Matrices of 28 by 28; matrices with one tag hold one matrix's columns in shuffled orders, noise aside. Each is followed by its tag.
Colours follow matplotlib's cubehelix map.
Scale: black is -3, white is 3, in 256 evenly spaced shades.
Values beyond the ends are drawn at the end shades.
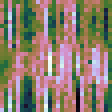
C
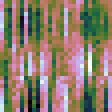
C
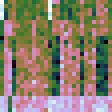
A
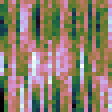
C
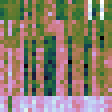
A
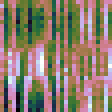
C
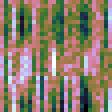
C
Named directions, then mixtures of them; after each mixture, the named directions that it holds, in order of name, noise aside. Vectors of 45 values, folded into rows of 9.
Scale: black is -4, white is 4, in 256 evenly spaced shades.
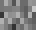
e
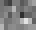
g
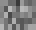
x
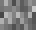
e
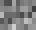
e, g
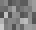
e, g, x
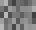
e, g, x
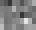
g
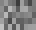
x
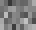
e, g, x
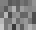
e, g, x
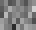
e, g, x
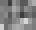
g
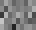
e, x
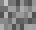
e, x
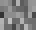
e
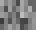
e, g, x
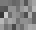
e, g, x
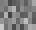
e, g, x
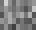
e, g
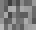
g, x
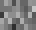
e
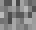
e, g, x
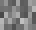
e, g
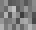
e, g, x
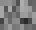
e, g, x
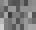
e, g, x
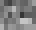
g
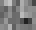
g, x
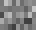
e, g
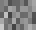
e, g, x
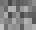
g, x
